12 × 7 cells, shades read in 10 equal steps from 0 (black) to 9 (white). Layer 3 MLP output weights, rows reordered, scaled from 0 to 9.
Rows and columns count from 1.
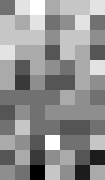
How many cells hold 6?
15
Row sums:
49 42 45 39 38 30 31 32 29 38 26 28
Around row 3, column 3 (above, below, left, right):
8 6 7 5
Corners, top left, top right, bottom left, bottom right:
4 8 5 6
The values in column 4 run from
3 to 9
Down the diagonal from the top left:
4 6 7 3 4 6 4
